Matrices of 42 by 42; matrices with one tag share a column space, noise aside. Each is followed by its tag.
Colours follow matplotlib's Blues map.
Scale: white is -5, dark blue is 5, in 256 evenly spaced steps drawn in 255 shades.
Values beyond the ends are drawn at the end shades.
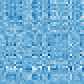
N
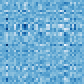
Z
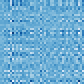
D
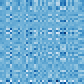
D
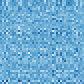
D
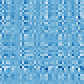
N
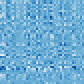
N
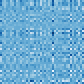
D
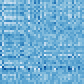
N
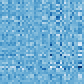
N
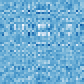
Z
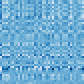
N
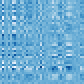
N
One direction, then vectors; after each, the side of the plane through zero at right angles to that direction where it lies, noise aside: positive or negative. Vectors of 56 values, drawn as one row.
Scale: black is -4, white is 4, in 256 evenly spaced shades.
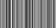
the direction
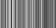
negative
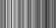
negative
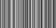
positive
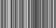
negative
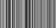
positive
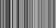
positive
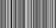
negative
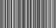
negative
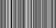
negative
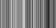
positive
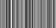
positive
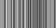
negative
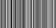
negative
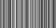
positive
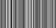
negative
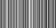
negative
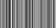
positive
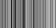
negative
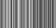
negative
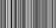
negative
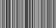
positive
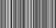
negative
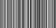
negative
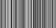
negative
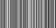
negative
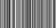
positive
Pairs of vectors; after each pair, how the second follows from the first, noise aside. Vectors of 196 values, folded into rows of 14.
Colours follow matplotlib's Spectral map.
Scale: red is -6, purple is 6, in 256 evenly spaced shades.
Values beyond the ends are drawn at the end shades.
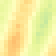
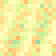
sign-scrambled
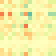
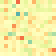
shuffled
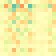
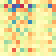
scaled up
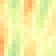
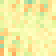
sign-scrambled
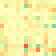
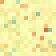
shuffled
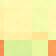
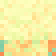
sign-scrambled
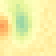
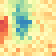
scaled up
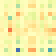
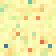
shuffled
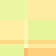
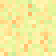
shuffled
